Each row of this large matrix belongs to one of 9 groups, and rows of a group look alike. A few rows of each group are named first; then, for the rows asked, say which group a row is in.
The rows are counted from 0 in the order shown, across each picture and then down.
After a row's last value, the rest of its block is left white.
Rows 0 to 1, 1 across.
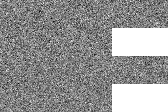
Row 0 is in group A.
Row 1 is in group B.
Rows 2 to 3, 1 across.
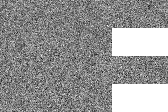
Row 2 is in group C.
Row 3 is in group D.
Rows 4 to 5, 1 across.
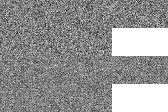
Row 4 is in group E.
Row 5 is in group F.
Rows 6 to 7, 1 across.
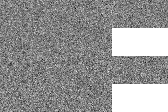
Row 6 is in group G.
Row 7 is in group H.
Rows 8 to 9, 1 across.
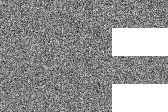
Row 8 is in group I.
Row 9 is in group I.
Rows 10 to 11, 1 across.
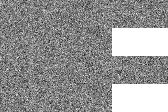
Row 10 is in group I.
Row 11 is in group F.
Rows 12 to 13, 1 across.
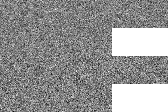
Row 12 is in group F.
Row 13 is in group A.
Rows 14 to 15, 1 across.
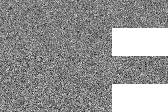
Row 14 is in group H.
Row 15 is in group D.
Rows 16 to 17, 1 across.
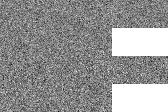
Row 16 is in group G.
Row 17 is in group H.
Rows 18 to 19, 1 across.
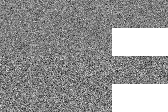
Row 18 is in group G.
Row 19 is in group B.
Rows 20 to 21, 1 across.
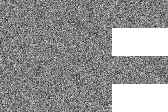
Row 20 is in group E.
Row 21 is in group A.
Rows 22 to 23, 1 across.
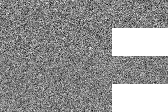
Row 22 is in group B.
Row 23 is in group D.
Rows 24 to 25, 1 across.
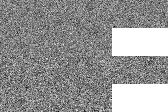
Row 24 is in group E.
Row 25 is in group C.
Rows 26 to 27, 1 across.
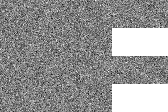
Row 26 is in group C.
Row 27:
A
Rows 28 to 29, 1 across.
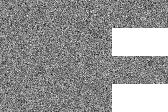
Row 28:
H
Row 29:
C
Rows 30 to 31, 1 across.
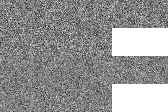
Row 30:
E
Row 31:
I
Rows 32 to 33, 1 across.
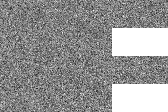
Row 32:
H
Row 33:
I
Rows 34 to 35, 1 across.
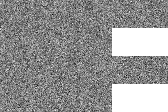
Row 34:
I
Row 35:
D
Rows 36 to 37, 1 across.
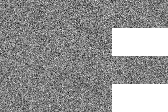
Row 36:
A
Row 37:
G
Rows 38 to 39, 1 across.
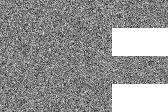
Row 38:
G
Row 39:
C
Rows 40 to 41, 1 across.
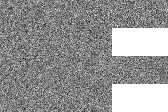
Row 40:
H
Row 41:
D
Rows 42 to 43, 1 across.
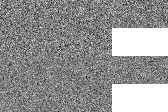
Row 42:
B
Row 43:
H
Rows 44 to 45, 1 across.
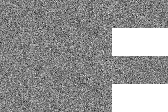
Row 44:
E
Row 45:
G
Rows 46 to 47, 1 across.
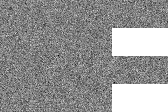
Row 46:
H
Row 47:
E
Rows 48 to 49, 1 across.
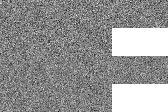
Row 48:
A
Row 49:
H
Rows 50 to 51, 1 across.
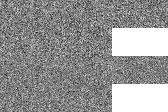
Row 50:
I
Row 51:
G
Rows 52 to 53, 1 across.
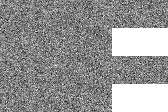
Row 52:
I
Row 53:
F
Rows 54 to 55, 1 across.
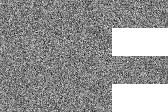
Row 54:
I
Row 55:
D
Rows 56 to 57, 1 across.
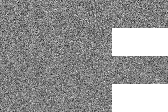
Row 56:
F
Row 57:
A
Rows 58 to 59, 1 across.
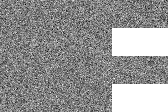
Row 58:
B
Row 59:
C
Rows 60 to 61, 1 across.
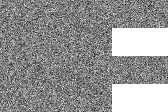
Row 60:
C
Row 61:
H
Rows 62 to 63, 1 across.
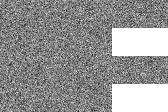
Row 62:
B
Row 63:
H
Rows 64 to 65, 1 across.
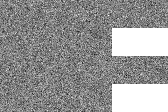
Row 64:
H
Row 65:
D
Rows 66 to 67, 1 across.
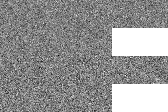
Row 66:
H
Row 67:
A
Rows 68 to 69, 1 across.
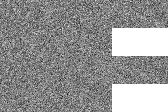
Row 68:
A
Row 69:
D
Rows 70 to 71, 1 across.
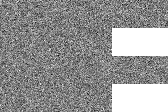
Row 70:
F
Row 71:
C
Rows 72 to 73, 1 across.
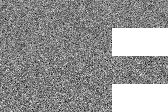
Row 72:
C
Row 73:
B
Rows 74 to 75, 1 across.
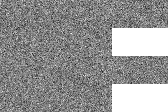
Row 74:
B
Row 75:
G
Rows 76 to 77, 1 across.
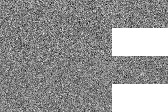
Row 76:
G
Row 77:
D
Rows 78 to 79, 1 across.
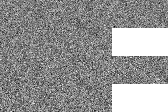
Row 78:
E
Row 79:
A
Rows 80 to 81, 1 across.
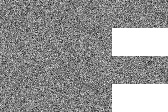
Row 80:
D
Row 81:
C
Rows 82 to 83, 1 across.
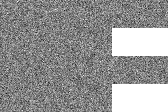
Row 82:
F
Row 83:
E
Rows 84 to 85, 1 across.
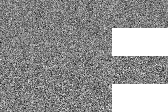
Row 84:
E
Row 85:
I
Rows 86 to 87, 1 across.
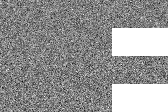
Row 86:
A
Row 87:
B
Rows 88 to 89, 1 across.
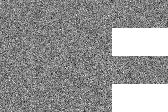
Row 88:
A
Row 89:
G
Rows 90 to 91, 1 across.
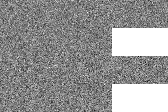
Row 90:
H
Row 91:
F
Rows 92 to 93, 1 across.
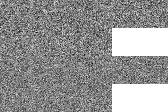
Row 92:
I
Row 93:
F
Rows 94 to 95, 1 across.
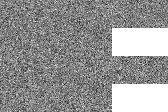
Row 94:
G
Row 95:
F
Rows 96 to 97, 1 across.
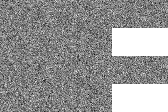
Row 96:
H
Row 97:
H
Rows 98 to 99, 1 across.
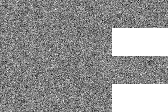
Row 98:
F
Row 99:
C
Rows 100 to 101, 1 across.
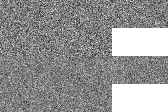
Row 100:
A
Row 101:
G
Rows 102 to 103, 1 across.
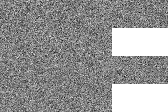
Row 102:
D
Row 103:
F
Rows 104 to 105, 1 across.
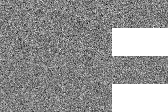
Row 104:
G
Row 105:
I
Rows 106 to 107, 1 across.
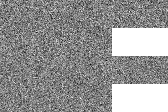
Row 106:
I
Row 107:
G
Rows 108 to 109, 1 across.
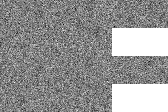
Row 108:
E
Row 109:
C
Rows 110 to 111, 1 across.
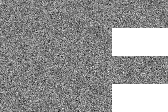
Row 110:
I
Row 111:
H
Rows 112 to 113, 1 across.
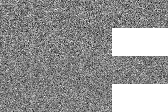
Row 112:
F
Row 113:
B
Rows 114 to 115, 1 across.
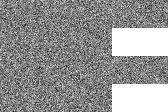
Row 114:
B
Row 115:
A
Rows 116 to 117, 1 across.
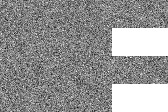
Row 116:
C
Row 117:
A
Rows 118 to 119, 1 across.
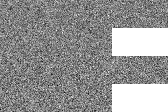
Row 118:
H
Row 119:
A
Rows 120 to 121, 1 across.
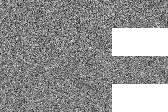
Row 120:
A
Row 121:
C
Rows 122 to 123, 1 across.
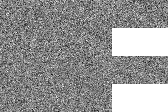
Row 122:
B
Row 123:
C
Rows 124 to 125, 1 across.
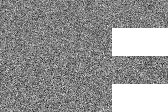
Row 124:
C
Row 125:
B
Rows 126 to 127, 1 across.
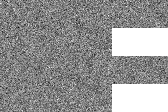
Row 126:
A
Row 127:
E
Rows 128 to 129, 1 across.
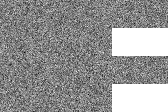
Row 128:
D
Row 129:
H
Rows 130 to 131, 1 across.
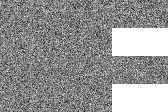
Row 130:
I
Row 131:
B
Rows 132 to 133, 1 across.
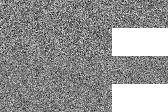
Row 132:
I
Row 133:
G
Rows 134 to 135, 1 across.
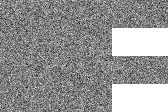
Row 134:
B
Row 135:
G
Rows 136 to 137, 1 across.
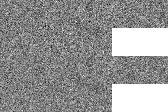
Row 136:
E
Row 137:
E
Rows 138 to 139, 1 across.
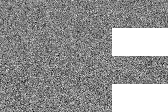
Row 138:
H
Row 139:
B
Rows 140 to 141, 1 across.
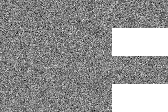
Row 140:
E
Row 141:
F
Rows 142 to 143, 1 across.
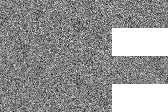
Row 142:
G
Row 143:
A
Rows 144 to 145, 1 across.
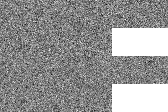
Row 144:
G
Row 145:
C
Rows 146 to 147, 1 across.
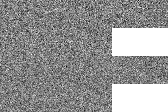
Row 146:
F
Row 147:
B
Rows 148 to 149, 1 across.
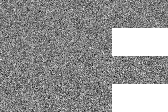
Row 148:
A
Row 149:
I
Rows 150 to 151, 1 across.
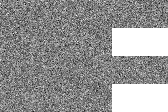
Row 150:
B
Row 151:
I
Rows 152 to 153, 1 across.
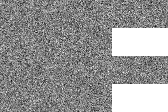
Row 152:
I
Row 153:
H
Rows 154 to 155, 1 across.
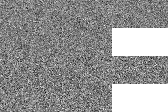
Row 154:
G
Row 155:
I
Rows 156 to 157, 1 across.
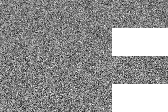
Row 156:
I
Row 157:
D
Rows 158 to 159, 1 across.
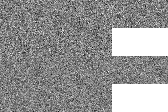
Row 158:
G
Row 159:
A
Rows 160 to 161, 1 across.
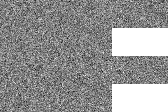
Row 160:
D
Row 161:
G
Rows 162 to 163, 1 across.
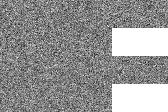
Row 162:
C
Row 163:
F
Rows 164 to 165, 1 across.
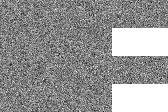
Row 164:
F
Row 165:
H
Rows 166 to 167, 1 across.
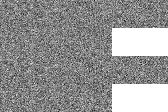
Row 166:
F
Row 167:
F
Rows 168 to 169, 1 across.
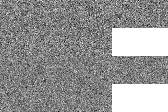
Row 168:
F
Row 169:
H
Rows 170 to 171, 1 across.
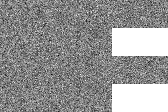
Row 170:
H
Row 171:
C
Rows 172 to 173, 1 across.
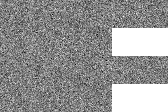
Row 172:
I
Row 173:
G
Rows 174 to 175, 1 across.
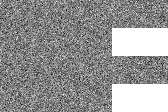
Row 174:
B
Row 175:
B
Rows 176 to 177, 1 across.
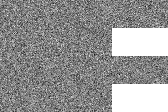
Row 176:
C
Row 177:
A
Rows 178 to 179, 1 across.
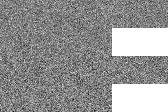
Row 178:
G
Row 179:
A
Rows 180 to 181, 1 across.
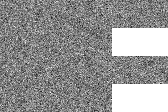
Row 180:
G
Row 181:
C
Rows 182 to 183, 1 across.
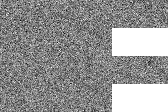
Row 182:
B
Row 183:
C
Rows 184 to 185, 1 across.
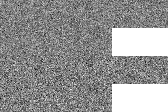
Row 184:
I
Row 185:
E
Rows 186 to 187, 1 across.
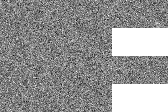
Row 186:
A
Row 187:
G
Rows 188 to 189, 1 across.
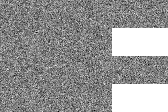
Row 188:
I
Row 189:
F
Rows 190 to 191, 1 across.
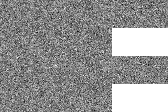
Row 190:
I
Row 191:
F
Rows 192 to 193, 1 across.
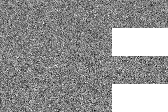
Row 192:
H
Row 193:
F
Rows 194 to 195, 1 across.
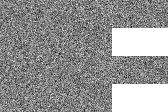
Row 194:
G
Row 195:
D
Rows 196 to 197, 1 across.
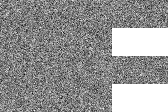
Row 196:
B
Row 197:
D
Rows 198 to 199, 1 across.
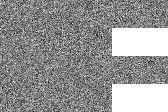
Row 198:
I
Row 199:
C
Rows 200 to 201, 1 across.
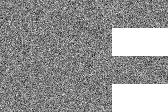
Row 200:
G
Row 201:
B
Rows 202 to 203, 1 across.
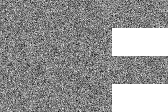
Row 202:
C
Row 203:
H
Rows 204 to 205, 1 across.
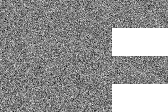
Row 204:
C
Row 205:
A
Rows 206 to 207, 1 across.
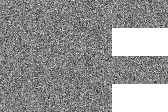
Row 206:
G
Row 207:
I
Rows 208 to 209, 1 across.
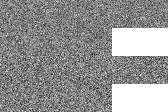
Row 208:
H
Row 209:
B
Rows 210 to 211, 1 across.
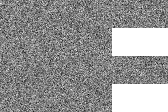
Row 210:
I
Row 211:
B
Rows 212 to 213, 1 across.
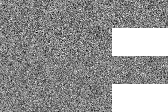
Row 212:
I
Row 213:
H
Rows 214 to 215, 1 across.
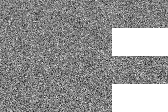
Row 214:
G
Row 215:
B
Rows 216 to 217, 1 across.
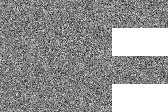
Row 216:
I
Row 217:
B
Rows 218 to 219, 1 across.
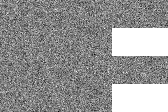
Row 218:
F
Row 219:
H
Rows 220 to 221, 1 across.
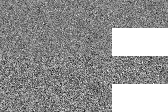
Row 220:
H
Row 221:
I
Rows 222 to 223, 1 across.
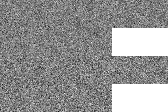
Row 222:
E
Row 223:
A
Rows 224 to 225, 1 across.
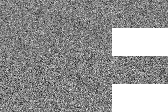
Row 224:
G
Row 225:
E
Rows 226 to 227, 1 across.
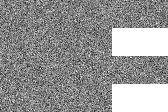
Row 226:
D
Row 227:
A
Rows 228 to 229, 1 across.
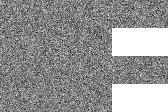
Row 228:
I
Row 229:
B
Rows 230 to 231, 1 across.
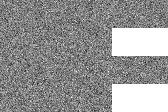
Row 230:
E
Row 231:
H
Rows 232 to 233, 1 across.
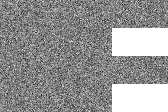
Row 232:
F
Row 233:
D
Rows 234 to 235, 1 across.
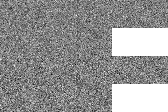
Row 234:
H
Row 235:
A
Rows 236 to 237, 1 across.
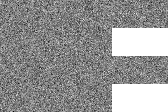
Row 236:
I
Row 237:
A
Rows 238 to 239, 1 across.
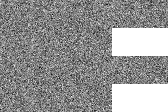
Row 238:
I
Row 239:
A
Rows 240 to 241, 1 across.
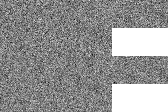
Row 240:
D
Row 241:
E
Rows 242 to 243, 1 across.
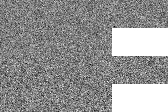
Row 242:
E
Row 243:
C
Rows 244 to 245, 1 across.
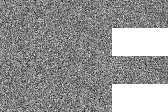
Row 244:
D
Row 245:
D
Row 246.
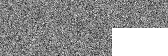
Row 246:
H
